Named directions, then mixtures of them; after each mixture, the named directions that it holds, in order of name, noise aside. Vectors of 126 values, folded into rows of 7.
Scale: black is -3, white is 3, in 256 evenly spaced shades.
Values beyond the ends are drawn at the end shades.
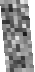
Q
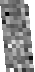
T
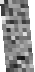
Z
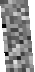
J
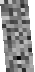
J, Z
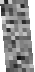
Z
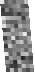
J, T, Z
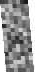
J, Q, T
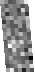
T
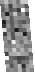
J, Q, T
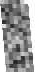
J, Q, T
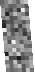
J, Q, T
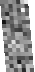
J, Q, T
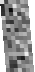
Q, Z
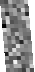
J, T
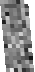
T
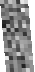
J, Q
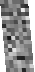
J, T, Z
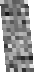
T, Z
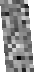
J, T, Z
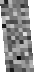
J, Z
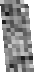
Q, T, Z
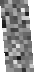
J, T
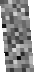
J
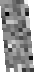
T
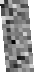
Z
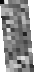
Z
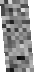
J, Q, Z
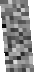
J
